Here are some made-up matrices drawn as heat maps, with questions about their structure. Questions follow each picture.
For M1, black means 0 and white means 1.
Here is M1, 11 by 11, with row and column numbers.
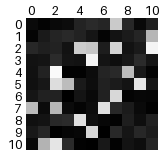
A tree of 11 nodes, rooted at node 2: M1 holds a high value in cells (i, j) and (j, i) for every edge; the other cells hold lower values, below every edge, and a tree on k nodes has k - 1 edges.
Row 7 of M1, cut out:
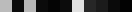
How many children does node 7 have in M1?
2
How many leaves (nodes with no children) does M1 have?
6
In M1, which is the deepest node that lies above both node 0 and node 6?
7
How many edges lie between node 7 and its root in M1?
1
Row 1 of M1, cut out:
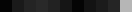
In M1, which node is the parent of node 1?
10
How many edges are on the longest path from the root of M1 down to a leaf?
2
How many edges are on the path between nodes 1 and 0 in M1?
4
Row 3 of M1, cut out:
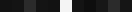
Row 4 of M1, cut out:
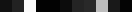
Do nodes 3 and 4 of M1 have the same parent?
no
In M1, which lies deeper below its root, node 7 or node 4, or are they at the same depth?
the same depth
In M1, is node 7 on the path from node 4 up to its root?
no
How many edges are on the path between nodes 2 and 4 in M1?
1
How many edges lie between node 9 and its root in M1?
2
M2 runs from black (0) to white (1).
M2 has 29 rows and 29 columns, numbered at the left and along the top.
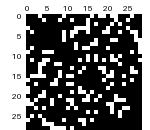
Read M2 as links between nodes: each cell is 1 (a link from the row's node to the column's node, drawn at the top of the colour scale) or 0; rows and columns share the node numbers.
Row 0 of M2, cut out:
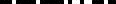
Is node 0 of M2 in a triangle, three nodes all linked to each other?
yes
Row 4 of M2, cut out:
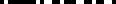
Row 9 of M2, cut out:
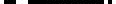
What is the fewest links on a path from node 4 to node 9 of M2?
1
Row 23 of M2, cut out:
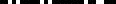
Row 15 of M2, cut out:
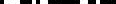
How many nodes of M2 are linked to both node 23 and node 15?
5
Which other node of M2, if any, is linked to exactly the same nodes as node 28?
none
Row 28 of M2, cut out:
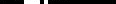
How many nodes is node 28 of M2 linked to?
5
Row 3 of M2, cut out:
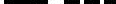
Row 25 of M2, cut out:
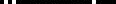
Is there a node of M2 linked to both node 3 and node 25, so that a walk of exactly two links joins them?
no
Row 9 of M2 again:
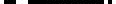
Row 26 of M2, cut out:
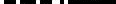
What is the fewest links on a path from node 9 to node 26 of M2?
1
